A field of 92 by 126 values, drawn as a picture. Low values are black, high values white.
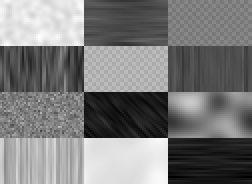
The table splits into 4 rows of 3 panels. Panel 1,1: very high, blotchy, faint in contrast. Panel 1,2: low, streaked across, faint in contrast. Panel 1,3: middling, checkered, faint in contrast. Panel 2,1: low, streaked downward. Panel 2,2: high, checkered, faint in contrast. Panel 2,3: low, streaked downward, faint in contrast. Panel 3,1: middling, fine-grained. Panel 3,2: very low, slanting down to the right, faint in contrast. Panel 3,3: middling, smooth, strong in contrast. Panel 4,1: high, streaked downward. Panel 4,2: very high, smooth, faint in contrast. Panel 4,3: very low, streaked across, faint in contrast.
